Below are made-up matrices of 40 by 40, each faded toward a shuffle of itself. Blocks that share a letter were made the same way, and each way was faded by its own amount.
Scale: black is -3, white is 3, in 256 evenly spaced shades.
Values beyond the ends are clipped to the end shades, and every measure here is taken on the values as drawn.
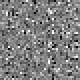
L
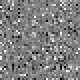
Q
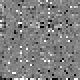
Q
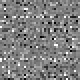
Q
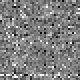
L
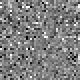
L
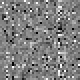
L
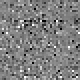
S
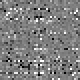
Q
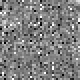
L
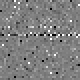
S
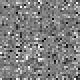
L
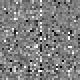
L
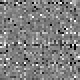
Q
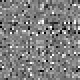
Q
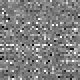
S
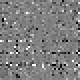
Q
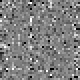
L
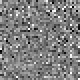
L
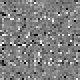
Q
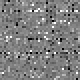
S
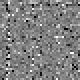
L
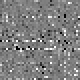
Q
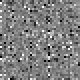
L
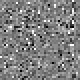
L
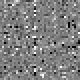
Q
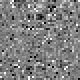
S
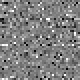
S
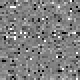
S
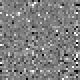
Q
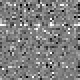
Q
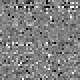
Q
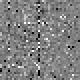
L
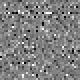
S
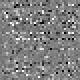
Q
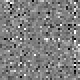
L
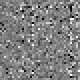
L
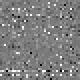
Q
